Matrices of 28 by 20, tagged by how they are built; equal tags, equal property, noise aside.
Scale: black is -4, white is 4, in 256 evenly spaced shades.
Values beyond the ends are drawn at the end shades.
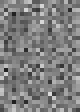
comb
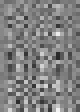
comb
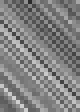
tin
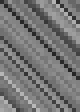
tin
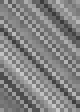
tin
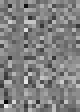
comb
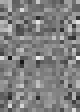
comb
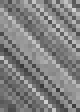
tin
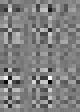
comb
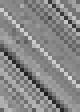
tin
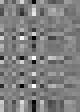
comb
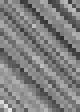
tin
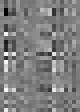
comb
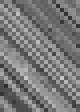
tin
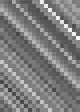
tin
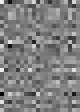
comb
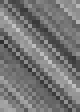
tin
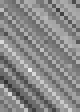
tin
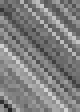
tin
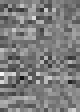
comb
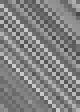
tin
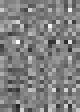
comb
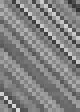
tin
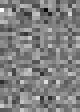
comb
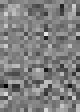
comb
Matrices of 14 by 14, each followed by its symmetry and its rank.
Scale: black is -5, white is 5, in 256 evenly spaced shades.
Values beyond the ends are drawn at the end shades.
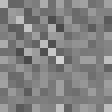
symmetric, rank three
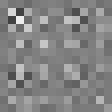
symmetric, rank three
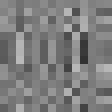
neither, rank two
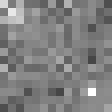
symmetric, rank three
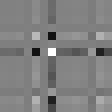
symmetric, rank one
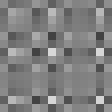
symmetric, rank one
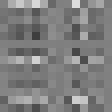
neither, rank two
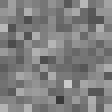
neither, full rank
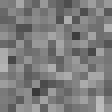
neither, full rank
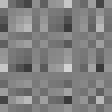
symmetric, rank one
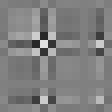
symmetric, rank one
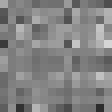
neither, rank two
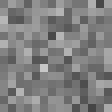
neither, full rank
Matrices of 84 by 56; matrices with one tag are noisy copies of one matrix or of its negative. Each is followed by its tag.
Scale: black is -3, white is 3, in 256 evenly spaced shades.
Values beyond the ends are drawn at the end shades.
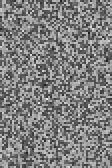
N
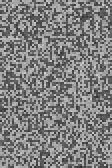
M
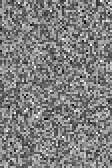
N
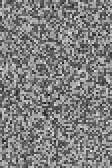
N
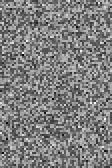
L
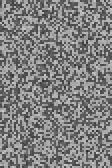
N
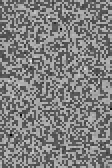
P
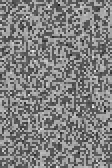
M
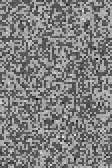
M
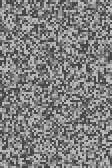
N
